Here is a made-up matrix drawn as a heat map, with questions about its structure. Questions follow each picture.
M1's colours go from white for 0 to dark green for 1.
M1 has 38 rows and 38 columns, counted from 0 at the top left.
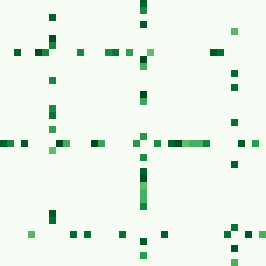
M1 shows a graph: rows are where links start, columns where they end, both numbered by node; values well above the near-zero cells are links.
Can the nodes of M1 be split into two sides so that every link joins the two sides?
yes
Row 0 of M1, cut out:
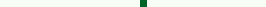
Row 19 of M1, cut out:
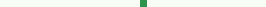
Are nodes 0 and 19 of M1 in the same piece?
yes
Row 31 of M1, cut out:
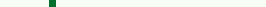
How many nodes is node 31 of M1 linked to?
1
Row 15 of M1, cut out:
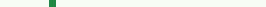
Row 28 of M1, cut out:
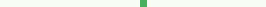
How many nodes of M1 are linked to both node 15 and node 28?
0
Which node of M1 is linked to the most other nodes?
node 20
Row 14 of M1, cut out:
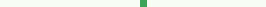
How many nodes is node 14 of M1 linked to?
1
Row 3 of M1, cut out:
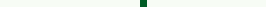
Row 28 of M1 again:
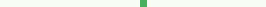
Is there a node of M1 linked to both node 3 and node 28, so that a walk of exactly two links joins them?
yes
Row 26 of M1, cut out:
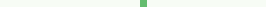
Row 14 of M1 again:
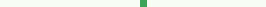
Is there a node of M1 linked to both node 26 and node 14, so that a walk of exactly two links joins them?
yes
